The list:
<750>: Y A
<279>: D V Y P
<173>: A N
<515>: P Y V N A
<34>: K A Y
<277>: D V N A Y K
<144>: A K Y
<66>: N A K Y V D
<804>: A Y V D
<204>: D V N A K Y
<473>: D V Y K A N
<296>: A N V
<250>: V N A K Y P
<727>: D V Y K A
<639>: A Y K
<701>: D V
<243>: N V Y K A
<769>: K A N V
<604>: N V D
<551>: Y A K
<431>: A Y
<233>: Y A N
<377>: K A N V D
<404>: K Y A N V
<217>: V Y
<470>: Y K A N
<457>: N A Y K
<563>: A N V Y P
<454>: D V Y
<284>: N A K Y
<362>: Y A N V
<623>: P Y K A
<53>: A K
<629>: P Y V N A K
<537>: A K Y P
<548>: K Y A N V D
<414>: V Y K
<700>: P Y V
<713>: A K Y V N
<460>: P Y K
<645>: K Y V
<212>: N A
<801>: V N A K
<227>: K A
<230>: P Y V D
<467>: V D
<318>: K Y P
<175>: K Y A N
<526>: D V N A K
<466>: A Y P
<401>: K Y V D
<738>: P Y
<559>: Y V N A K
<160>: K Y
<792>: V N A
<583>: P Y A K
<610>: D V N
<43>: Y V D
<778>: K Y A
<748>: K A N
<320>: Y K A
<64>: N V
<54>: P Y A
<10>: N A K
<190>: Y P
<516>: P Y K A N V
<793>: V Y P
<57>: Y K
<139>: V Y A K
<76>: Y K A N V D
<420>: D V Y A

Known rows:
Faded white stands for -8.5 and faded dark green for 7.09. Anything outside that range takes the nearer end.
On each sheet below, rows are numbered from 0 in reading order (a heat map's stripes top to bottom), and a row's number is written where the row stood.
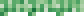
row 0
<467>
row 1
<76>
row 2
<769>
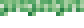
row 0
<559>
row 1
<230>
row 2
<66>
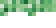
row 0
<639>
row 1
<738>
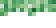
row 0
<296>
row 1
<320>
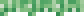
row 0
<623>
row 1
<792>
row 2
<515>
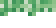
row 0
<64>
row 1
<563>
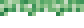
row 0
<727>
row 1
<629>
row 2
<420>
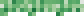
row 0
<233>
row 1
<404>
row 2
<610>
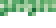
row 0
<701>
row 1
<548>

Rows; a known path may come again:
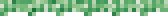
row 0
<54>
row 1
<727>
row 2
<53>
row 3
<64>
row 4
<610>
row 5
<748>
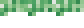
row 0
<583>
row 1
<604>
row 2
<701>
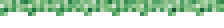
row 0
<551>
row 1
<43>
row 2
<233>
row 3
<778>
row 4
<362>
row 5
<563>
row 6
<160>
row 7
<320>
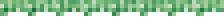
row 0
<284>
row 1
<76>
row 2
<792>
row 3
<243>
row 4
<467>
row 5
<801>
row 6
<526>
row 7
<470>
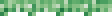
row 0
<473>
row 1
<629>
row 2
<217>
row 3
<700>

